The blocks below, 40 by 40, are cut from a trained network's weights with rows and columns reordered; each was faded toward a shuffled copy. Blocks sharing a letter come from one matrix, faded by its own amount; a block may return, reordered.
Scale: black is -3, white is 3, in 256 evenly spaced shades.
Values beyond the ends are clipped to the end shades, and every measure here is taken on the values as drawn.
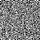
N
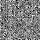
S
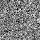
N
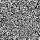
N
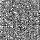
S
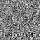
N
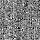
S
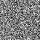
N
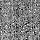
S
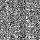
S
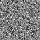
N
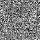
N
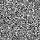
N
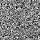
N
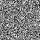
N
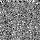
S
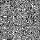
S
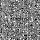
S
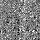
S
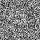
N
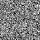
N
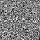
N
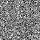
N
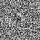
N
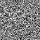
N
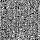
S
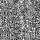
S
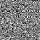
N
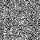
S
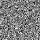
N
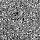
S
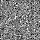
S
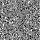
S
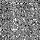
S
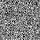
N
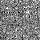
S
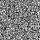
N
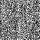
S
